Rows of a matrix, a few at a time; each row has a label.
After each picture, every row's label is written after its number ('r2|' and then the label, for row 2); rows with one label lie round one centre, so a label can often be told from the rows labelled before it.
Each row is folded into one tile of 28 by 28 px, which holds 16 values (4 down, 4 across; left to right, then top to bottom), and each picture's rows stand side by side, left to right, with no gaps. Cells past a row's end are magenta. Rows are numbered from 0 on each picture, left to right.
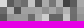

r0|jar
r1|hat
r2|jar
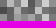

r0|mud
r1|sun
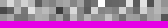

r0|mud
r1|hat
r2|mud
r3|sun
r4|sun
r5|hat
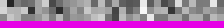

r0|hat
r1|sun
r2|mud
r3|hat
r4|jar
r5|hat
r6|mud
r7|sun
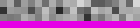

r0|mud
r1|mud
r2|mud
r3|jar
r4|mud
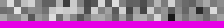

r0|mud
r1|jar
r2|hat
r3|sun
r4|jar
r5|sun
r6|jar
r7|mud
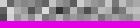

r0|jar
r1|mud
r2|mud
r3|mud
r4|mud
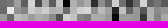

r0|sun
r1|hat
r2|hat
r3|hat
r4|jar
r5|jar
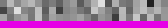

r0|mud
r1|jar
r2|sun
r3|sun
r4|jar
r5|hat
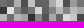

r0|sun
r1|jar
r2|hat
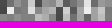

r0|sun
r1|hat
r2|jar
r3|hat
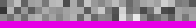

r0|sun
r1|mud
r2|hat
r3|mud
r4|jar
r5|mud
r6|jar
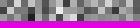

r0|sun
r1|jar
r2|hat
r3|mud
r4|sun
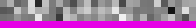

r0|mud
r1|hat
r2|jar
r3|hat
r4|hat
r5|sun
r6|mud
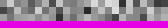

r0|mud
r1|sun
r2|jar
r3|mud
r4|hat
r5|jar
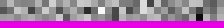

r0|mud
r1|mud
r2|mud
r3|mud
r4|jar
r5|hat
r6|mud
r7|jar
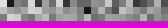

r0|hat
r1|hat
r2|hat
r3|mud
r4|sun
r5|sun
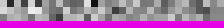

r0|hat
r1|hat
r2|jar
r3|hat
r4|mud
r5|sun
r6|sun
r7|mud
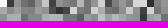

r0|hat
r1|sun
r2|mud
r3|sun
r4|mud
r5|jar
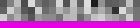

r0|sun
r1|jar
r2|hat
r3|hat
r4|sun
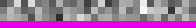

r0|sun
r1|jar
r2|jar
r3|sun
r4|sun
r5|hat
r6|sun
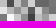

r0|hat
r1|jar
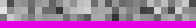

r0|hat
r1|sun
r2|mud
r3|hat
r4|jar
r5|mud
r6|sun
